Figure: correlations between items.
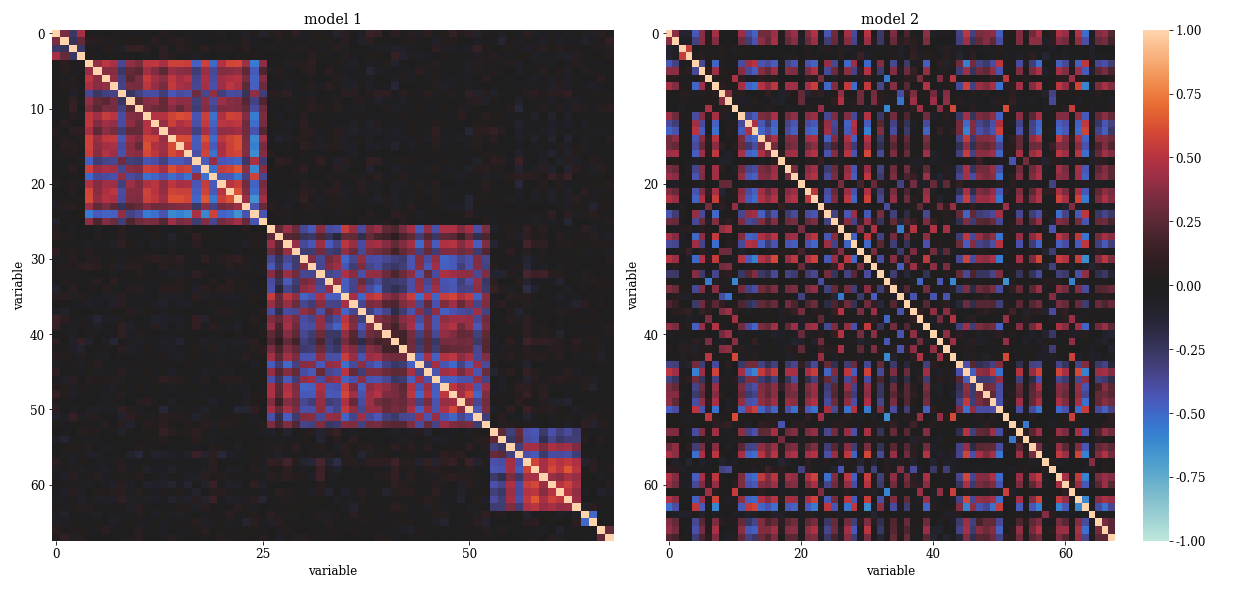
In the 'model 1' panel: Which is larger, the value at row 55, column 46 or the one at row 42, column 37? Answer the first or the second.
the first
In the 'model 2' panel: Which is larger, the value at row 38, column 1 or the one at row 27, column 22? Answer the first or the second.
the second
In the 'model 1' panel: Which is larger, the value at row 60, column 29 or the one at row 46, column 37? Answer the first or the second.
the second
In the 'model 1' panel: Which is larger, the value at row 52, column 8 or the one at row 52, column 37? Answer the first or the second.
the first
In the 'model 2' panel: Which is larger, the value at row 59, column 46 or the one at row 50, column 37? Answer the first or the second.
the second
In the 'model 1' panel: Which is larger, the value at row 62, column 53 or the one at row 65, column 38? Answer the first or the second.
the second
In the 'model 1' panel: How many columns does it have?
68
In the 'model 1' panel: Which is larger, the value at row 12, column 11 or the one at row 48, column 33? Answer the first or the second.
the first
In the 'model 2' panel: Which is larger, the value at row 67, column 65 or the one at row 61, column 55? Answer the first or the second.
the first
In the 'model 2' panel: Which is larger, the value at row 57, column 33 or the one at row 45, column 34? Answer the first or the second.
the second
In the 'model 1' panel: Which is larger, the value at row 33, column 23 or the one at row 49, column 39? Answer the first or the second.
the second
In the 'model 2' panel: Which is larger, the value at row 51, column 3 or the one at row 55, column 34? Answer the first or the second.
the second
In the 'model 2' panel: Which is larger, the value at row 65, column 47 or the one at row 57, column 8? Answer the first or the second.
the first
